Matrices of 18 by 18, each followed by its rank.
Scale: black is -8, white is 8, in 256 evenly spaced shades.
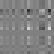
one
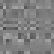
two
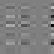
one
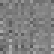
three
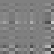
one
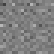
three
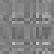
two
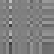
one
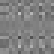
two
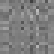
three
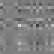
two
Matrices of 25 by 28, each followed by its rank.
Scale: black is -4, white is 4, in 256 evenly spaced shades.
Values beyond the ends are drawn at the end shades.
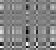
one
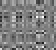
two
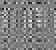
two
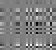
one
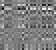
two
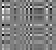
one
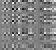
two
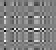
one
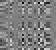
two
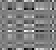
one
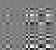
one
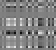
one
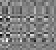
two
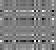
one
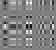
one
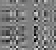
two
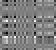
one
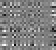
two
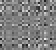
two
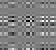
one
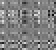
two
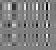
one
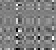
two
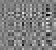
two
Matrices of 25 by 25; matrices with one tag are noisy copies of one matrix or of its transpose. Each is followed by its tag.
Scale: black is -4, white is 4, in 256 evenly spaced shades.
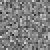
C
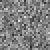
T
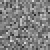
C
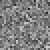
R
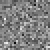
R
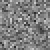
T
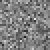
T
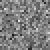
T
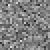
T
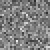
R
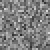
T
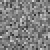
C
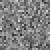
T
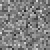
C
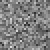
T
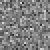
C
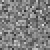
C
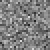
T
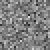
T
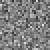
C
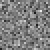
C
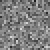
R
